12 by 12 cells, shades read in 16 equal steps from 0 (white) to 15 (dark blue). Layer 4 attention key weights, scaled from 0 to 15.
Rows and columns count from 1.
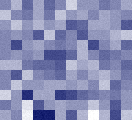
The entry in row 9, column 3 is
7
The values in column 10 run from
4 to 10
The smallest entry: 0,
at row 12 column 9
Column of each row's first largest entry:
3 3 7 4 2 5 6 2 11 3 4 4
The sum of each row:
87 82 87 90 99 104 92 91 81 104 85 88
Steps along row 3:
down up down up down up down down same up up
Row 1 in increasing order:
3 5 6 6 7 7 8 8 8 9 10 10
